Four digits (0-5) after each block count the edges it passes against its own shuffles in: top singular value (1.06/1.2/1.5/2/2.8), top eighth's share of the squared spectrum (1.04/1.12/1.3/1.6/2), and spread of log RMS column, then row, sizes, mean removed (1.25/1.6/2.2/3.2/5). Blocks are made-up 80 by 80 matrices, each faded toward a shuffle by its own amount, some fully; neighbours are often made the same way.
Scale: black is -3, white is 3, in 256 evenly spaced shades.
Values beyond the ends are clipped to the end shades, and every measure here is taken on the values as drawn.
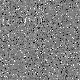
3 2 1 0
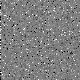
3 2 1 0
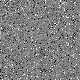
2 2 0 0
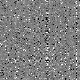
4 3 2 1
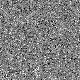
0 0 0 0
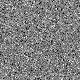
0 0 0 0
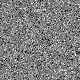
0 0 0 0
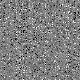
3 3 2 1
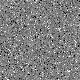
0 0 0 0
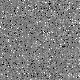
2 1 0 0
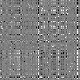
5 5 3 3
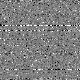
3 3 0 3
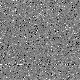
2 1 0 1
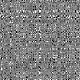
4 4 3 3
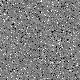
1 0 0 0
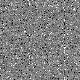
3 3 1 0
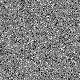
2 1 0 0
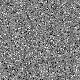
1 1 0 0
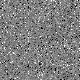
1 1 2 1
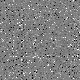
3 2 1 1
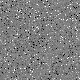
1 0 0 0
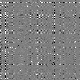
5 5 3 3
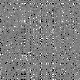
4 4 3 2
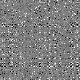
4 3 2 2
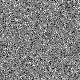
0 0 0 0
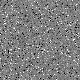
1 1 0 0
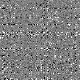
3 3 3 3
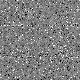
2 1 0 1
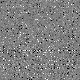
2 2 1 2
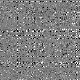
3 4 3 3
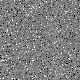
0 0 0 0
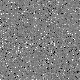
1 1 0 1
